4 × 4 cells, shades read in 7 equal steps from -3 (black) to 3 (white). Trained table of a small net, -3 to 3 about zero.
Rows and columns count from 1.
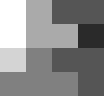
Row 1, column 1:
3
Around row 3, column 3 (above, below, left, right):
1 0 0 -1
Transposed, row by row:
3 3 2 0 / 1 1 0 0 / -1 1 -1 0 / -1 -2 -1 -1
